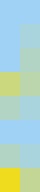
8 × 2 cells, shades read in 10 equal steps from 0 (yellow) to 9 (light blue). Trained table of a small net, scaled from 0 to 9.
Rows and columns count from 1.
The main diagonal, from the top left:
9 8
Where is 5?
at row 8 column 2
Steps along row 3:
down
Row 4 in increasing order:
4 6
